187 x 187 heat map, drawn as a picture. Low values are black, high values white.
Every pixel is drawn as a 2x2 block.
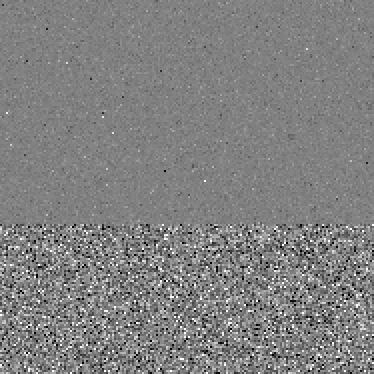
Seam: horizontal, 60% of the way down, the top part calmer. Slope: none. Grain: fine. Histogram: heavy tails on both sides. Stripes: none. Mirror symmetry: none. Average level on the scale: 50%.
